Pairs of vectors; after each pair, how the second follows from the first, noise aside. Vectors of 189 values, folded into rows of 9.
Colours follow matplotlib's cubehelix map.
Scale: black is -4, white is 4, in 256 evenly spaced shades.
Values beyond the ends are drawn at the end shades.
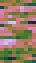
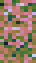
shuffled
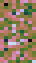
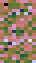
sign-scrambled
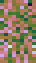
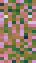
wrapped around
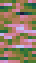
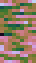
wrapped around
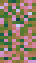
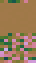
partly zeroed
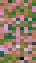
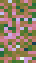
sign-scrambled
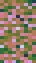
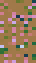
partly zeroed
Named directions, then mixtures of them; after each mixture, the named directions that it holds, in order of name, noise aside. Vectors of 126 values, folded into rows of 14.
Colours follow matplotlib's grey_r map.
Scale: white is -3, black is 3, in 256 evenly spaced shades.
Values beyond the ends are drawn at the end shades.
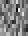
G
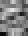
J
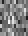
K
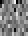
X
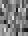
G, K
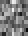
G, J, X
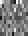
X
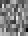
G, X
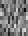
G, K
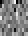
X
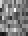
J, X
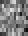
G, J, X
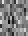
K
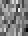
G, J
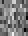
G, J, K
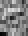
J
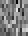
G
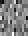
K, X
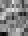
J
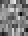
J, X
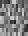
G, X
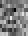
J, K, X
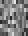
J, K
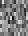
K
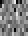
X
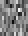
G, J, K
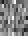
G, K, X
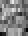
G, J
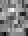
J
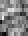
J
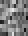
J, K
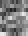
J, X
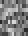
J, K
